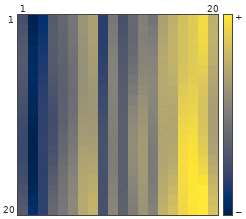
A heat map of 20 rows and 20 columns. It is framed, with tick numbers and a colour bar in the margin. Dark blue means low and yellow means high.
Streaks run downward. The ninth with the highest average is the bottom right. The field climbs toward the right.
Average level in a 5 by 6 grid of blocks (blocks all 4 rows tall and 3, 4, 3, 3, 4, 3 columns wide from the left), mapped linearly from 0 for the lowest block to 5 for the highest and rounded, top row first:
0 2 2 2 4 5
0 2 2 2 4 4
0 2 2 2 4 4
0 2 2 2 4 5
0 2 2 2 4 5
